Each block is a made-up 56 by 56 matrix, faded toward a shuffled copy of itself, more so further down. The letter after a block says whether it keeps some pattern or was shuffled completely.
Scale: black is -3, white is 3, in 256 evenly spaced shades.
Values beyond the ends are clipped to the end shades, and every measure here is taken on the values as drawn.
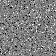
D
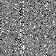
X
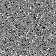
D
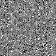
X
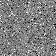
D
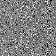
X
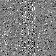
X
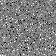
D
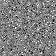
D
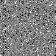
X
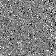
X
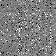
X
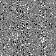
X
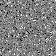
D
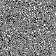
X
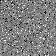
D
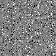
X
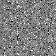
X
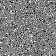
D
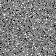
D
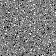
D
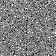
D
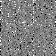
X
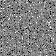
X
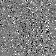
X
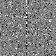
X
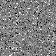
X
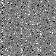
X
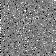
X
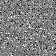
D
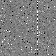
X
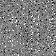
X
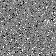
D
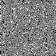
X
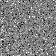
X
